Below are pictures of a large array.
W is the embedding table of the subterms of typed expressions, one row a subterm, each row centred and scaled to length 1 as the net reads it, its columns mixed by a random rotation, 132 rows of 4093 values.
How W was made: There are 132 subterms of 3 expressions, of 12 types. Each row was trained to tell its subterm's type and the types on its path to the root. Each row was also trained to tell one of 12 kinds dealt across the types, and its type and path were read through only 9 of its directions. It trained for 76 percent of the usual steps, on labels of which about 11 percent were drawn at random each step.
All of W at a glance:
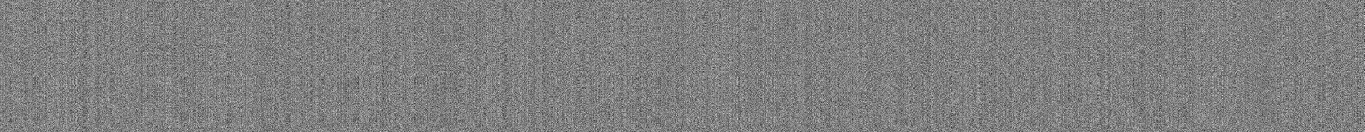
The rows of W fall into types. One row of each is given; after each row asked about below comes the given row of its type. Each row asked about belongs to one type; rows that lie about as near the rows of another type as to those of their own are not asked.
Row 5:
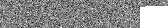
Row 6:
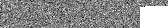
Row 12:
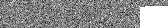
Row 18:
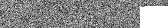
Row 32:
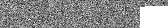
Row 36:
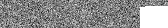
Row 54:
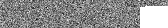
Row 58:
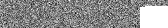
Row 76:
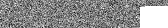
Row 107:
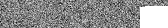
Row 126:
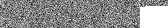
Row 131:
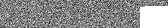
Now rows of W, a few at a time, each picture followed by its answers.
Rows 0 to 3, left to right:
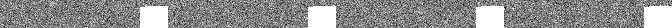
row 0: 131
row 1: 76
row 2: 58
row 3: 126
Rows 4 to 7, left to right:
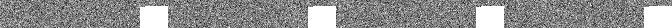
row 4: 126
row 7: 107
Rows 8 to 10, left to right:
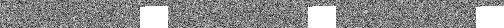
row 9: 107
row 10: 36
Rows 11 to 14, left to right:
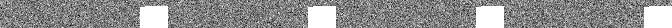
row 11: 126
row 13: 12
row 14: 5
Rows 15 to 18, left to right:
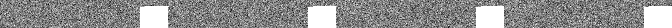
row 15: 12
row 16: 36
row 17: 107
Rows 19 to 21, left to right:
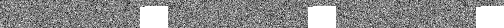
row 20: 58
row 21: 54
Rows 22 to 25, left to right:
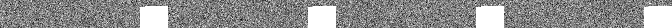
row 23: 12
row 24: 36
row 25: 107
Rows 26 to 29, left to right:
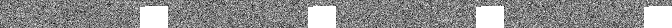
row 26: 12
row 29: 12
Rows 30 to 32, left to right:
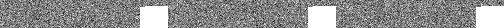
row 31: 12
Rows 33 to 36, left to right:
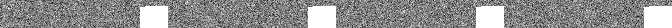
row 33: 126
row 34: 107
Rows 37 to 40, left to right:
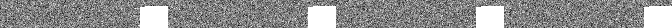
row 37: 12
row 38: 126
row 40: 5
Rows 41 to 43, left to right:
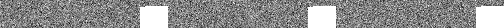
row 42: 36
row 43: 131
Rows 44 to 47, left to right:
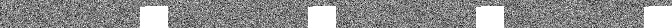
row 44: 18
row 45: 107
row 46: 6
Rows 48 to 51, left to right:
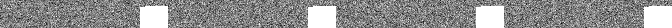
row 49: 131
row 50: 58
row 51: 36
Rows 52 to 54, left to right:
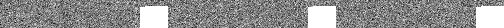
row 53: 131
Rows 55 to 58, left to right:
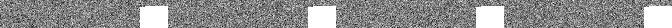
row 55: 36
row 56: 76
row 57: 76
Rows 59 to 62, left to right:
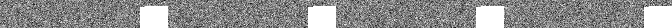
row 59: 58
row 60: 54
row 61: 126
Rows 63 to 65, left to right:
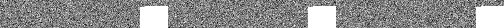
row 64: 131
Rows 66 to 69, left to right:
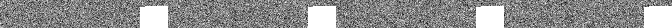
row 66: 36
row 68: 54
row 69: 18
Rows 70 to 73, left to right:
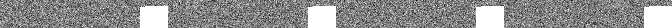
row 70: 54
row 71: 107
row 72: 18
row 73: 54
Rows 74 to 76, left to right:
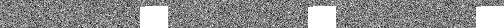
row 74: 54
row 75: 58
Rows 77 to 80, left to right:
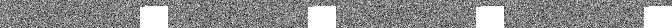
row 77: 131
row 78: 126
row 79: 12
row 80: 18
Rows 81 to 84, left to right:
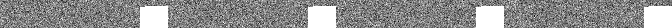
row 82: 32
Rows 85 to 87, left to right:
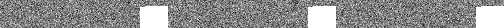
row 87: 5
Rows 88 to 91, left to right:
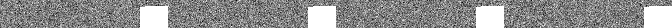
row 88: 5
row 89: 36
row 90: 54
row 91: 32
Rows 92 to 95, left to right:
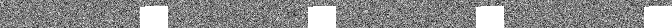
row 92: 126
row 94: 107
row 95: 54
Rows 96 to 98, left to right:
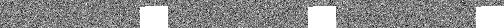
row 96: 36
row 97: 18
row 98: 126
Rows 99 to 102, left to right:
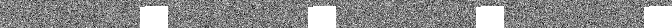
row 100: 126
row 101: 131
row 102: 54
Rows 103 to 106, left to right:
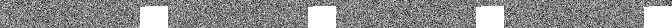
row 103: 32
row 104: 12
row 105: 58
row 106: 18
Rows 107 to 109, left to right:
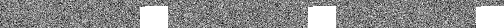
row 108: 12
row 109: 58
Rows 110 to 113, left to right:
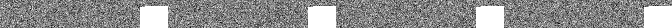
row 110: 76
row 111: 76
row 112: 107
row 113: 76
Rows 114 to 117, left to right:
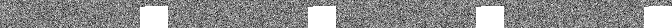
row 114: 32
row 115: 76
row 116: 12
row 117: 126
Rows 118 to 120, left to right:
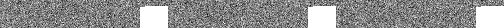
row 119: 32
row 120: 5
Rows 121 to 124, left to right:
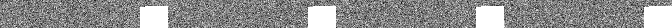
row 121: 5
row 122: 76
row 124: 54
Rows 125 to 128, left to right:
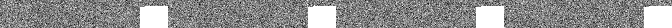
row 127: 76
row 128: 107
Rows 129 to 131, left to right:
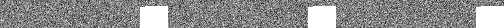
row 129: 6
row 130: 58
